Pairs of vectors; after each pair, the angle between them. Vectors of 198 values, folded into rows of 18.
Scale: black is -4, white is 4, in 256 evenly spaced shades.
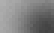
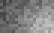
nearly opposite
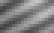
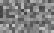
orthogonal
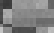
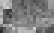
nearly opposite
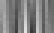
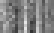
nearly parallel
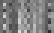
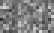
partly aligned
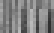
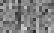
partly opposed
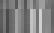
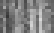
nearly parallel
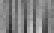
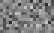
orthogonal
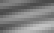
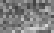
partly aligned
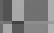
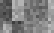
nearly parallel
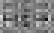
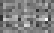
nearly opposite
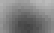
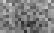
partly aligned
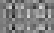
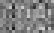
nearly parallel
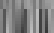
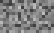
orthogonal
